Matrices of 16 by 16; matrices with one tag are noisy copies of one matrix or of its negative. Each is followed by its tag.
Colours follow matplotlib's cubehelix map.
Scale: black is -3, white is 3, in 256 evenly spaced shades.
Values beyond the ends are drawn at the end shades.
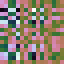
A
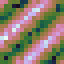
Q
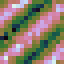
Q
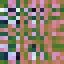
A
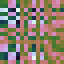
A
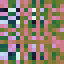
A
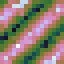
Q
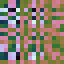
A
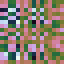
A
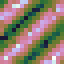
Q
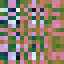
A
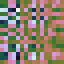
A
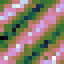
Q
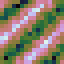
Q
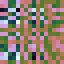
A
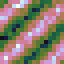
Q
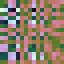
A
